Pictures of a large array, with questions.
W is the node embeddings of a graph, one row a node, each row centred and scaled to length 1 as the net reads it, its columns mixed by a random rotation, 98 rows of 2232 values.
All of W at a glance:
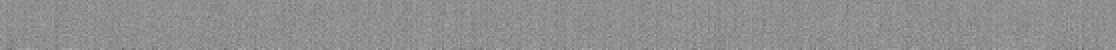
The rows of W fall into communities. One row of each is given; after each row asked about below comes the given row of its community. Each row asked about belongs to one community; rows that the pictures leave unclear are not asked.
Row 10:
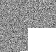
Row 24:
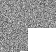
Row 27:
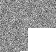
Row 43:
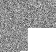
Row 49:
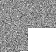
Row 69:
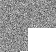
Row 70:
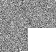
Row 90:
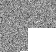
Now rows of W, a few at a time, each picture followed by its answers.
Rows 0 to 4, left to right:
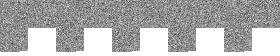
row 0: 90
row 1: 10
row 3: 24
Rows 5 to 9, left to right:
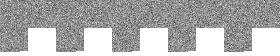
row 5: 69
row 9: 24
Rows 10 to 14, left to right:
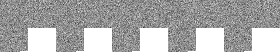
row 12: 49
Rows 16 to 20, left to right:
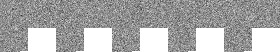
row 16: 10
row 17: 27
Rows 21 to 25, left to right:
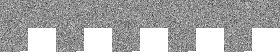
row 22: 49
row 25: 69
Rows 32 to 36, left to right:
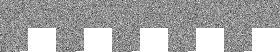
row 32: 70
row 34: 49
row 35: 90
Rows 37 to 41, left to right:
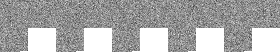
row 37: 69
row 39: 43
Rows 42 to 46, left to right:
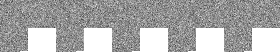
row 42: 49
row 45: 70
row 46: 69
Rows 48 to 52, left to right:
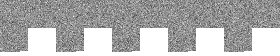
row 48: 24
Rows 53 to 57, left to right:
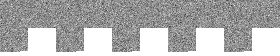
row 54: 10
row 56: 69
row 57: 69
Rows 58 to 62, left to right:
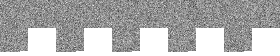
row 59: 24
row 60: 69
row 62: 49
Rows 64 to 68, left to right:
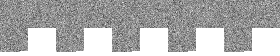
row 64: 49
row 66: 70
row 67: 43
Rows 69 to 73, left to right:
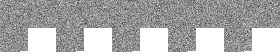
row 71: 69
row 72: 43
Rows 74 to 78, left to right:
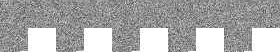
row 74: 90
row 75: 90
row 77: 70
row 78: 49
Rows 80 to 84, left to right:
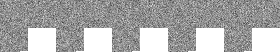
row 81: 43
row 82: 43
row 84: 43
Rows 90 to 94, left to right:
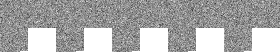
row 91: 27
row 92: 90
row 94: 43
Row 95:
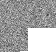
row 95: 49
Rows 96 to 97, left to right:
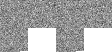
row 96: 27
